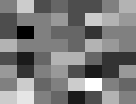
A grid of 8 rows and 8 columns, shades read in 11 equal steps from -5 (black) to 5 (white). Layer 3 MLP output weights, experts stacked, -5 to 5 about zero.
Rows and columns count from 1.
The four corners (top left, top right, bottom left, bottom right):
0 2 3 0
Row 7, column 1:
0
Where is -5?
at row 3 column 2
